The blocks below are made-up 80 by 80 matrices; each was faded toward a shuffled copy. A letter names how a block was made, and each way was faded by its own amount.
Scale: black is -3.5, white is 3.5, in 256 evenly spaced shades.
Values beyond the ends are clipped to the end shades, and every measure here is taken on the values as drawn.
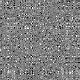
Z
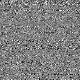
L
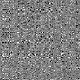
Z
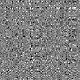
Z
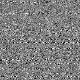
L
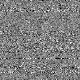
L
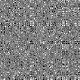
Z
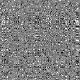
Z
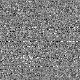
L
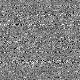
L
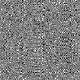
Z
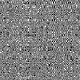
Z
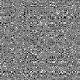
Z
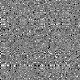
Z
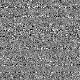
L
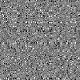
Z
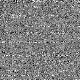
L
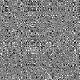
Z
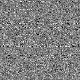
L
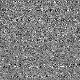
L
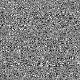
L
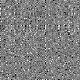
Z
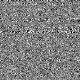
L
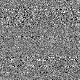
L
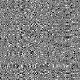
Z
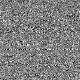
L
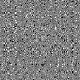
Z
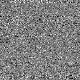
L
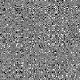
Z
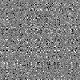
Z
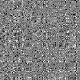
Z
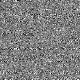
L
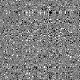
Z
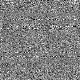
L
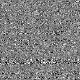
L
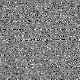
L
